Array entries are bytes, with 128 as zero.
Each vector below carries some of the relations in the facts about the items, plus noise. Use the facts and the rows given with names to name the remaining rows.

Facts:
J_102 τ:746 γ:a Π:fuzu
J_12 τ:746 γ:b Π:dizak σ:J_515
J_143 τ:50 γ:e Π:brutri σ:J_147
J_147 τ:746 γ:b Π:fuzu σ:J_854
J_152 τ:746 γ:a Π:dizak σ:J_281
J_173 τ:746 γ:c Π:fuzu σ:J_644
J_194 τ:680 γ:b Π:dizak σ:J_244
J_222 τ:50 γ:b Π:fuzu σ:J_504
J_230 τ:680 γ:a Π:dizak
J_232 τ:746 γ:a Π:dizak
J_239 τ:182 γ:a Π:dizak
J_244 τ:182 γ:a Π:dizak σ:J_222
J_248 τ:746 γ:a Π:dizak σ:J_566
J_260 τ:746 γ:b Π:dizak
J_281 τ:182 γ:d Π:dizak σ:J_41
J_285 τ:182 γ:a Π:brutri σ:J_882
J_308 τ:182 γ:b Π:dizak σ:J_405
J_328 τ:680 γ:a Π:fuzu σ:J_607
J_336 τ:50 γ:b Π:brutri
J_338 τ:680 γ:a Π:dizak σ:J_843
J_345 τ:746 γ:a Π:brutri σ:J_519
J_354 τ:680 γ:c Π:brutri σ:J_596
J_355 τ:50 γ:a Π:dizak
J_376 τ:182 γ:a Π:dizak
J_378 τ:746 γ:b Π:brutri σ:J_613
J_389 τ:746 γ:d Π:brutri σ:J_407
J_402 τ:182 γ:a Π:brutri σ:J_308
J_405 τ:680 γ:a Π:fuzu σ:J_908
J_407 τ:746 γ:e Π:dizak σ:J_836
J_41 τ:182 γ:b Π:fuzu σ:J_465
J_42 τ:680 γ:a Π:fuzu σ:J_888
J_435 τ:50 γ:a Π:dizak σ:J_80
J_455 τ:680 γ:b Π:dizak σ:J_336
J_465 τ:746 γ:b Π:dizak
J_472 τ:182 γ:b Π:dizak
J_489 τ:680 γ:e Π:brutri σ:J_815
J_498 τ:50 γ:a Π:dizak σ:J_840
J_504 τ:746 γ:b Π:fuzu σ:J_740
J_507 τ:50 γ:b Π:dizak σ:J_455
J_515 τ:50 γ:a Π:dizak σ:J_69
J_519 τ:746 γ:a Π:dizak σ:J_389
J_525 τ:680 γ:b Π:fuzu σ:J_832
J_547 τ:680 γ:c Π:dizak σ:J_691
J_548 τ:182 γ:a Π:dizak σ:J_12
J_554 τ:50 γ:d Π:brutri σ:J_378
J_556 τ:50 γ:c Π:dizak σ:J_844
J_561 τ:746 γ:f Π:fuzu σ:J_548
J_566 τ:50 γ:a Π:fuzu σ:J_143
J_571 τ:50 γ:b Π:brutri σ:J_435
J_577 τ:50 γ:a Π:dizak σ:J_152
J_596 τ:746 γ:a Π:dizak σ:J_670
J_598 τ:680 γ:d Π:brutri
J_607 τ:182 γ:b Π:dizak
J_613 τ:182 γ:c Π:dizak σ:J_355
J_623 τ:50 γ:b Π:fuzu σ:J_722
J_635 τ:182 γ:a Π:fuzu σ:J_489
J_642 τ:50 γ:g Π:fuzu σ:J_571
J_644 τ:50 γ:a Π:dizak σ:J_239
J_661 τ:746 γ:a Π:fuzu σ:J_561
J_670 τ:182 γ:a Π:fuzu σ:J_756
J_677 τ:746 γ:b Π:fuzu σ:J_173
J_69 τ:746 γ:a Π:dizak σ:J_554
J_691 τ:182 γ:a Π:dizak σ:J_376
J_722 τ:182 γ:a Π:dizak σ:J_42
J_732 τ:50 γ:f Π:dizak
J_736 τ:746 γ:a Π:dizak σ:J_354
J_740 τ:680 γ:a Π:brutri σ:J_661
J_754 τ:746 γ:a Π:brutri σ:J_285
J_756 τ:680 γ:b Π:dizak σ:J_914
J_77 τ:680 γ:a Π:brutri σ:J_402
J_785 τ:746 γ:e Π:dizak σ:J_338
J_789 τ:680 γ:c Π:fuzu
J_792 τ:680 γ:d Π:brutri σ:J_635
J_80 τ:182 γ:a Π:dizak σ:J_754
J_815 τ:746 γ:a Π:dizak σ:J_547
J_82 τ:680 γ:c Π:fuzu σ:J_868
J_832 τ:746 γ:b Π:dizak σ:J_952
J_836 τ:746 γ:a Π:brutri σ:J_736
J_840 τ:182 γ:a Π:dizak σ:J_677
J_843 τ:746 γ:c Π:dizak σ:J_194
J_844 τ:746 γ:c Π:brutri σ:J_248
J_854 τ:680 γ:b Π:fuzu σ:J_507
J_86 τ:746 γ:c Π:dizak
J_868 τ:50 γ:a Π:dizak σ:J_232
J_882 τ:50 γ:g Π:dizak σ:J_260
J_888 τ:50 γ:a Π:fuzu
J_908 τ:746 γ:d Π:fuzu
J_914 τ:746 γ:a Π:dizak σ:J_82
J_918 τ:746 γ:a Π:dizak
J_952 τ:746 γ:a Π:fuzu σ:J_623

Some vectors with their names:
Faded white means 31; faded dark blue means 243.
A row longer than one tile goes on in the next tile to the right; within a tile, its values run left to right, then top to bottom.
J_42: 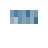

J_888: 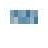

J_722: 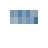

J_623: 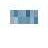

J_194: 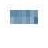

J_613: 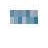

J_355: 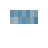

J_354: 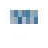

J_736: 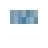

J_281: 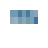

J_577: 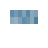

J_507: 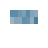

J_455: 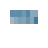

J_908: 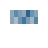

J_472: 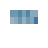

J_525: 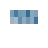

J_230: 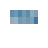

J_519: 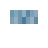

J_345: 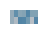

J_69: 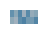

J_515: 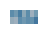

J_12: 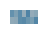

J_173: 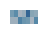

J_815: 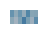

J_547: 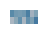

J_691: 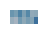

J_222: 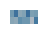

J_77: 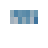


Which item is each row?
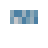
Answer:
J_642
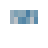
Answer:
J_754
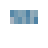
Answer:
J_556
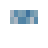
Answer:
J_389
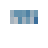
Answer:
J_285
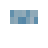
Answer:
J_407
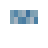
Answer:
J_661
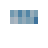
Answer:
J_80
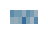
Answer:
J_248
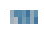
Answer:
J_554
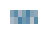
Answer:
J_844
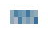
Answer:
J_670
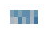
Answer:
J_489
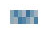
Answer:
J_561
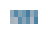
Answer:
J_571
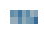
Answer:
J_548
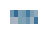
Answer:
J_854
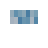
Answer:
J_378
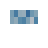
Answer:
J_504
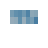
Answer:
J_756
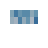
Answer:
J_740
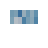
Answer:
J_882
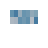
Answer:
J_143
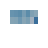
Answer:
J_244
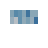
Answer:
J_635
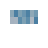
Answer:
J_336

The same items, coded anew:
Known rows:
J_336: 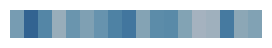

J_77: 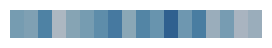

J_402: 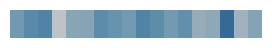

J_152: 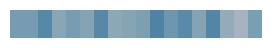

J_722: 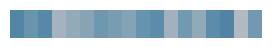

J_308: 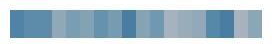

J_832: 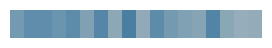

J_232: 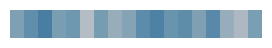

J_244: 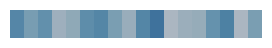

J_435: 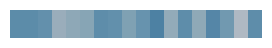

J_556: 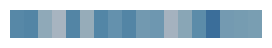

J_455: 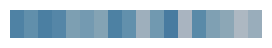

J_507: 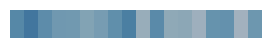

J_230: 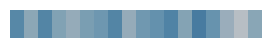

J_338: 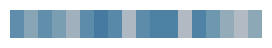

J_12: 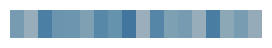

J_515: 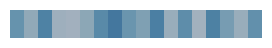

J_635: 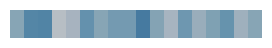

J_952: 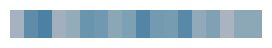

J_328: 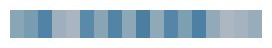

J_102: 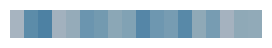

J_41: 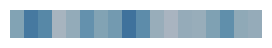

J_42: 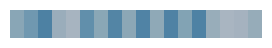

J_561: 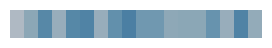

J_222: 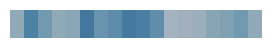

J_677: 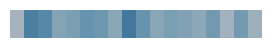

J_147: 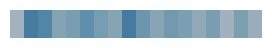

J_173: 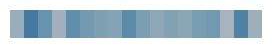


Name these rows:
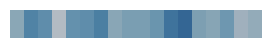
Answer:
J_345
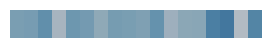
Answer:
J_281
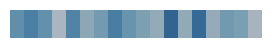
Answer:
J_354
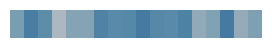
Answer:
J_143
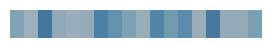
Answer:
J_69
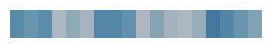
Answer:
J_613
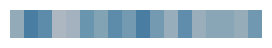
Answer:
J_888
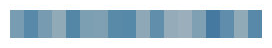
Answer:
J_732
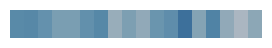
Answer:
J_407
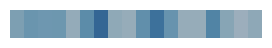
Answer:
J_785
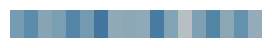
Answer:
J_843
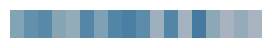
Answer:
J_525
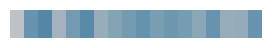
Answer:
J_908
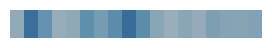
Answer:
J_623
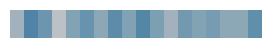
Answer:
J_642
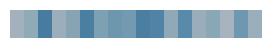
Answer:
J_661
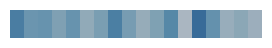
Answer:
J_547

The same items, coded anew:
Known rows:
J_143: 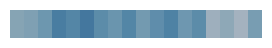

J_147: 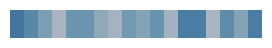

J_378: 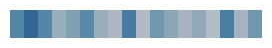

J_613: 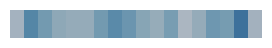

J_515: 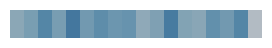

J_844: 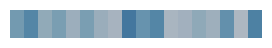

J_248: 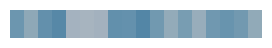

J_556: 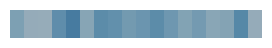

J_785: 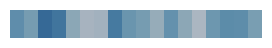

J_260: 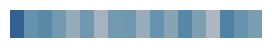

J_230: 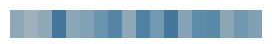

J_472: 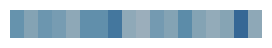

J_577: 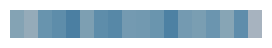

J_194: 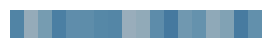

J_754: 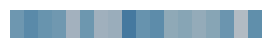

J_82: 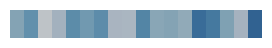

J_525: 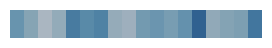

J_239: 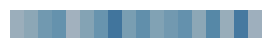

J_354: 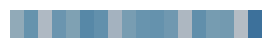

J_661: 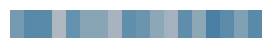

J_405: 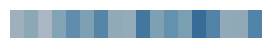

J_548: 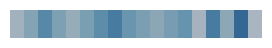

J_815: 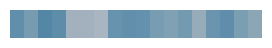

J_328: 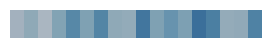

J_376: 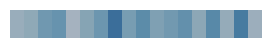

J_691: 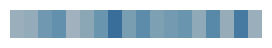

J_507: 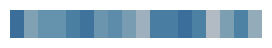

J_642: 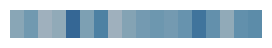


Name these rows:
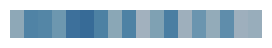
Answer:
J_554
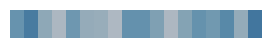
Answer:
J_173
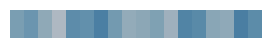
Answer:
J_41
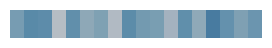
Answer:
J_561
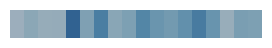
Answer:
J_566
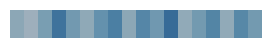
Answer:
J_338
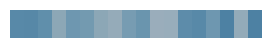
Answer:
J_908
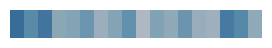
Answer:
J_12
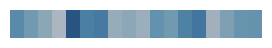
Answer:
J_623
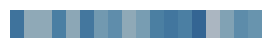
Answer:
J_455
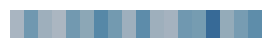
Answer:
J_670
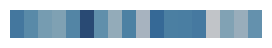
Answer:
J_336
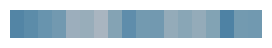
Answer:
J_86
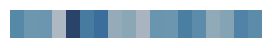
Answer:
J_222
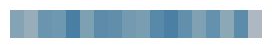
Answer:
J_732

